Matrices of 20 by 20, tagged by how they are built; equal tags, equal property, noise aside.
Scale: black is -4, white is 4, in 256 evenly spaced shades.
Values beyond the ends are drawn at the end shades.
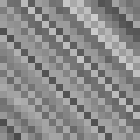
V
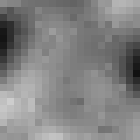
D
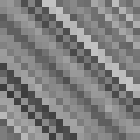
V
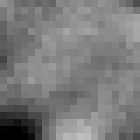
D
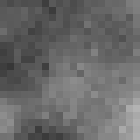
D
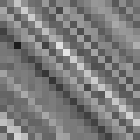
V
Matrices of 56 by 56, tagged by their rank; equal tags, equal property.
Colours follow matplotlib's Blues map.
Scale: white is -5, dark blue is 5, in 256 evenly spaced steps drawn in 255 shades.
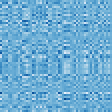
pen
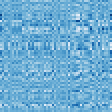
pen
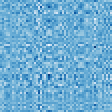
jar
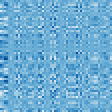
pen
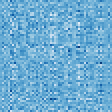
jar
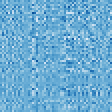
jar
